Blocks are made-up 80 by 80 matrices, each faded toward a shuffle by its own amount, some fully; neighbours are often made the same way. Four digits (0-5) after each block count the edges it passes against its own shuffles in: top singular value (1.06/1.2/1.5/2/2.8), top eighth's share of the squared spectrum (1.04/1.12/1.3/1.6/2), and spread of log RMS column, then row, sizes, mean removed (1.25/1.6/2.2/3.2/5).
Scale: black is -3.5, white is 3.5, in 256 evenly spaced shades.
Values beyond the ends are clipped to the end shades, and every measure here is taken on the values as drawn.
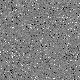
1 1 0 0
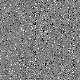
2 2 2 1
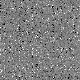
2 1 1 1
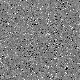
1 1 1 0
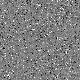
0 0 0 0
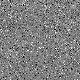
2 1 1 1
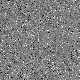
0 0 0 0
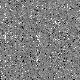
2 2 2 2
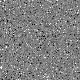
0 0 0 0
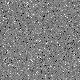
0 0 0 0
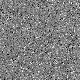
0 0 0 0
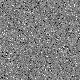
0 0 0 0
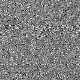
1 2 0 2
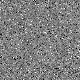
0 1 0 1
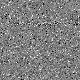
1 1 0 1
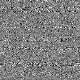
1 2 0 3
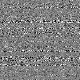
2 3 0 4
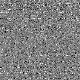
1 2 0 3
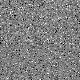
1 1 0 1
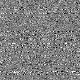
1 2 0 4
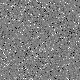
0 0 0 0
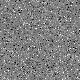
2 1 0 0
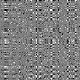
5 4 3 3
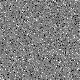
2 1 0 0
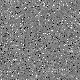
2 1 0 0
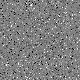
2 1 0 0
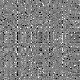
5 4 2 2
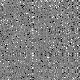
4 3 2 1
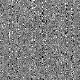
1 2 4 0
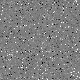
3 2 1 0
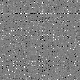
4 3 1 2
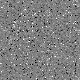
1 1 1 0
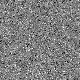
1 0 0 0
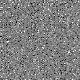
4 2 1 1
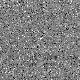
3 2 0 0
